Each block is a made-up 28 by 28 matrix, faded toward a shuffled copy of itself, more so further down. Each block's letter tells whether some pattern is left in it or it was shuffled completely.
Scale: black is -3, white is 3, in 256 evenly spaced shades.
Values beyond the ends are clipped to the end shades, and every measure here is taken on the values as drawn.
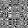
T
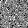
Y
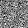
Y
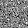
Y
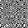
T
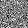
Y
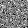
Y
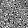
Y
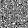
Y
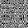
T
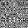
T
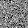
Y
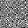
T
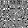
T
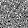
Y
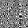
T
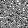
Y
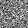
Y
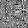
T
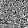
Y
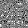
T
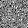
Y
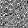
T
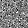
Y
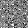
T
